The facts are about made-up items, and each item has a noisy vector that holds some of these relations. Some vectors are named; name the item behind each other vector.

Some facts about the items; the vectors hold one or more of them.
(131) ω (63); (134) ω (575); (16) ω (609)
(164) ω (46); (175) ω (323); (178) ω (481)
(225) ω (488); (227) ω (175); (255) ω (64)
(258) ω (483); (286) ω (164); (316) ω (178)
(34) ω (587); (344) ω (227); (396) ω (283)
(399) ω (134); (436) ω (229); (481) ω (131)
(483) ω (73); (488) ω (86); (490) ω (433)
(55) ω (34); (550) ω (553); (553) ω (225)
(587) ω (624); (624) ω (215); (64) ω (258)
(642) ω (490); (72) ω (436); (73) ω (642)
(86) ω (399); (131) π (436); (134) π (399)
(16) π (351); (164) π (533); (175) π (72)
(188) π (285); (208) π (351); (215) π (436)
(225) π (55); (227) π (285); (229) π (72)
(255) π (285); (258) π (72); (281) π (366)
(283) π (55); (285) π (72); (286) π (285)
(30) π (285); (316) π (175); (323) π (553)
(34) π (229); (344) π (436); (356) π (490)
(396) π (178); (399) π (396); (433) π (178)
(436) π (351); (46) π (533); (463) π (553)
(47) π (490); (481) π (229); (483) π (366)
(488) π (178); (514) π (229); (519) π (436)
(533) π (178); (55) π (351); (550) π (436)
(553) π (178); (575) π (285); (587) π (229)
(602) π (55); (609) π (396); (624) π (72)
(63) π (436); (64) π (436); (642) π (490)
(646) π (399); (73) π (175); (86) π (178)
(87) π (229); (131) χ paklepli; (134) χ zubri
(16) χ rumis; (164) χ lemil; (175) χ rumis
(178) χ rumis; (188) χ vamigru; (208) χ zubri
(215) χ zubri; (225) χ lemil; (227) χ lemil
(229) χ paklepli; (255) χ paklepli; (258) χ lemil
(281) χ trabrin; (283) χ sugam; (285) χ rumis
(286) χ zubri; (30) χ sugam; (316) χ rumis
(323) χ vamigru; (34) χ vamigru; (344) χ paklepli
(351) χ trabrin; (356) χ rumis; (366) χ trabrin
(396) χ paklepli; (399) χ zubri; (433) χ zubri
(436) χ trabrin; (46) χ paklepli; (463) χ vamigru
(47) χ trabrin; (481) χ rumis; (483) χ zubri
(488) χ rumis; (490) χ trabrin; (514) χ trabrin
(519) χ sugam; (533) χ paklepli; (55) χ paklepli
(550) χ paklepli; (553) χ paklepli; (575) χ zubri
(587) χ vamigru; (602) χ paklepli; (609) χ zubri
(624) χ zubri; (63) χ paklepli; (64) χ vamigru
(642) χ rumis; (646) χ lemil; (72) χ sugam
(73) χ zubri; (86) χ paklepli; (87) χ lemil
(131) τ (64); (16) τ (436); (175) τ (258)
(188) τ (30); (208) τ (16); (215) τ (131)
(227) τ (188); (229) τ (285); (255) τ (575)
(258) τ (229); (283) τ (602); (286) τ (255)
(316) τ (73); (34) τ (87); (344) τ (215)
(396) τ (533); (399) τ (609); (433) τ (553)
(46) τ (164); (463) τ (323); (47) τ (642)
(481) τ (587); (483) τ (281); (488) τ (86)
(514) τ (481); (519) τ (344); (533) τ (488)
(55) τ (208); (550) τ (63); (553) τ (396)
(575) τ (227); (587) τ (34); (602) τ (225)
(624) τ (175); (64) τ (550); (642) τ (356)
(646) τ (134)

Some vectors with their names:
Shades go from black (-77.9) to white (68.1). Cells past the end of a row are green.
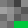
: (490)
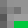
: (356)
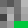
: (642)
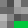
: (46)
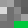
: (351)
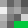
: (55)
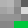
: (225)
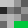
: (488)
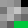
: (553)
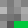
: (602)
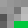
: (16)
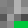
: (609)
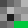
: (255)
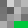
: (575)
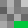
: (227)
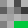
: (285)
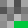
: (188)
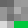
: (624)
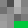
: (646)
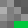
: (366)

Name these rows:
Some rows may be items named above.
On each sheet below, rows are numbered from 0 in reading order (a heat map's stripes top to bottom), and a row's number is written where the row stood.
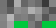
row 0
(463)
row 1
(490)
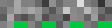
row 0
(609)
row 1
(490)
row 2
(258)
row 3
(490)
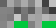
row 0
(34)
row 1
(285)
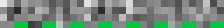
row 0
(63)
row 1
(396)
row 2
(47)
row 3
(63)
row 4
(134)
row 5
(281)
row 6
(47)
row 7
(229)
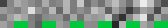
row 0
(481)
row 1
(344)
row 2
(227)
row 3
(72)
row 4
(64)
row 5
(550)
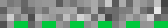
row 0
(178)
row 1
(356)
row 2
(175)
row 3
(87)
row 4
(587)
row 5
(399)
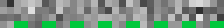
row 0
(483)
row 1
(436)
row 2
(215)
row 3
(285)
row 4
(283)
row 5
(514)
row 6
(87)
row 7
(86)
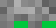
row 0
(164)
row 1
(366)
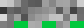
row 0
(86)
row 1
(316)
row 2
(30)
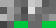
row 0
(533)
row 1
(436)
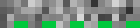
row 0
(323)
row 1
(131)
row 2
(519)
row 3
(433)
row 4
(63)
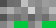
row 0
(73)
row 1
(208)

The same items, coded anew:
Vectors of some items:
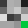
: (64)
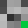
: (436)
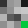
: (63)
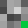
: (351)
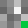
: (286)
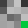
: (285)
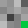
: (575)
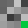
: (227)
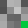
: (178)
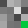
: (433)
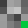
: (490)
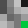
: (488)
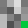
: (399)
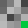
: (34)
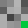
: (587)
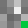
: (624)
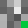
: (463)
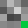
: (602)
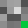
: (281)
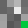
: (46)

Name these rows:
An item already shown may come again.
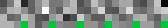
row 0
(188)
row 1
(47)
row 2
(258)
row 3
(642)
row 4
(481)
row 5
(86)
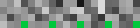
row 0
(575)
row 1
(208)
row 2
(63)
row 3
(646)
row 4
(396)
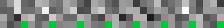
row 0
(646)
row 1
(483)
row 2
(73)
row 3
(490)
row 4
(131)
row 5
(225)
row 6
(514)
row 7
(533)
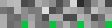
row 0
(134)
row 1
(433)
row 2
(87)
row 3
(229)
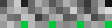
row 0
(30)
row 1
(215)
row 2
(208)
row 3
(550)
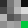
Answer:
(550)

